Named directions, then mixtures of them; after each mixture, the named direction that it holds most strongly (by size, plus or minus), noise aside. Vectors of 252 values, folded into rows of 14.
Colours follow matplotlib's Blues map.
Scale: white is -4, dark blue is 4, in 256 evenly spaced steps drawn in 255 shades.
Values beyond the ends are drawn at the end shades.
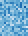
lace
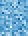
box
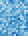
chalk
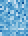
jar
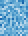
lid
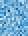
lid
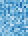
lace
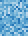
lace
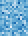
box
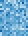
jar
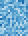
lid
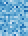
chalk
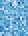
box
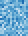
lid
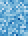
chalk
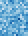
chalk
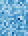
chalk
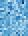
jar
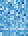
jar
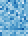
jar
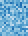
lace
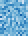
lid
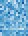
jar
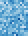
chalk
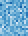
lace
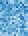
chalk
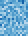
lid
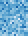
chalk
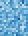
chalk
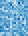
box
